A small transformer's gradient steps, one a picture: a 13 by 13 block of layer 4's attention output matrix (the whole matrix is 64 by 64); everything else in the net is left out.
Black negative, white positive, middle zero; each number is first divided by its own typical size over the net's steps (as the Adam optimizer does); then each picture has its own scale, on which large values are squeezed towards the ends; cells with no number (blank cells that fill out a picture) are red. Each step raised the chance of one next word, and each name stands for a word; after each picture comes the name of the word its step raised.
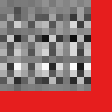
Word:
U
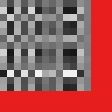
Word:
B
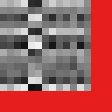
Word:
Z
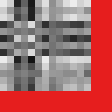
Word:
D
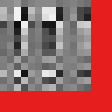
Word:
D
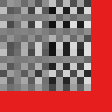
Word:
B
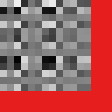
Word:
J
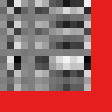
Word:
J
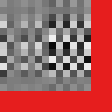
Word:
U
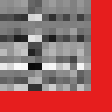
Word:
U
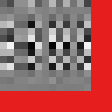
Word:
U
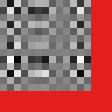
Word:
J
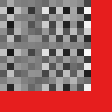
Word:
B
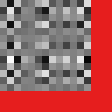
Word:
J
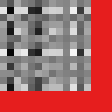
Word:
B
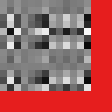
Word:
Z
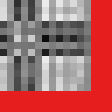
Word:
D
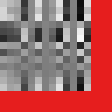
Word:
D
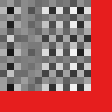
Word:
B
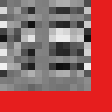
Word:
U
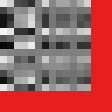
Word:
Z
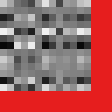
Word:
Z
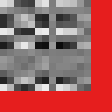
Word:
Z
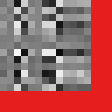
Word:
B
